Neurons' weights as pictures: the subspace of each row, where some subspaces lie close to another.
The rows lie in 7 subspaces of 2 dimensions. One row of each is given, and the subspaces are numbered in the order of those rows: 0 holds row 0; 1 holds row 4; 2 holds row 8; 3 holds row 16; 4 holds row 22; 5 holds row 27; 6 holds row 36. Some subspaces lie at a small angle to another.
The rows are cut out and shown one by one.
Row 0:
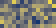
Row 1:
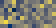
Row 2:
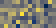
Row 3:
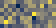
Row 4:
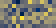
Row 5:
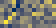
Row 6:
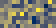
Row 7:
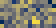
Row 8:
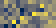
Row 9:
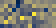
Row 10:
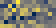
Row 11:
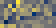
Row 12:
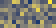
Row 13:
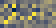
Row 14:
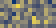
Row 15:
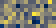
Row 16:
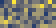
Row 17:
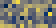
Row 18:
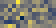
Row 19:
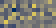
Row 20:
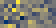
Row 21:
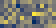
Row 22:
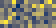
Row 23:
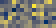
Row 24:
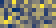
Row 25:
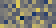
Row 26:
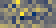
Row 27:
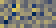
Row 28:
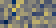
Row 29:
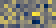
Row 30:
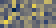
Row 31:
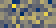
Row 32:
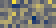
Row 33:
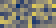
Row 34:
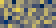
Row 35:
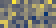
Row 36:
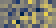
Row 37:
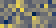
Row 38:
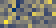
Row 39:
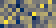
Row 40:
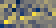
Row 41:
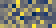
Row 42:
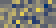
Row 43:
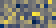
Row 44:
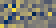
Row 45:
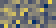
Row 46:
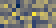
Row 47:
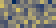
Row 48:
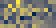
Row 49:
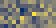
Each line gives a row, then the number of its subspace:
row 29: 2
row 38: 4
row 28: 4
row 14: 1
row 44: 5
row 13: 5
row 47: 3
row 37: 6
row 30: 5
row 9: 1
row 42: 6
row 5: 4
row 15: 2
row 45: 2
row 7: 0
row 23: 5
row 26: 1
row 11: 4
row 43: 2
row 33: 0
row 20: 3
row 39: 6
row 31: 1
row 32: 1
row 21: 2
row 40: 4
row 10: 4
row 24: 3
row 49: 2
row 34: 3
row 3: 6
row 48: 1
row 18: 3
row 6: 6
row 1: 3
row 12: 0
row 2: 6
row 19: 5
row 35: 4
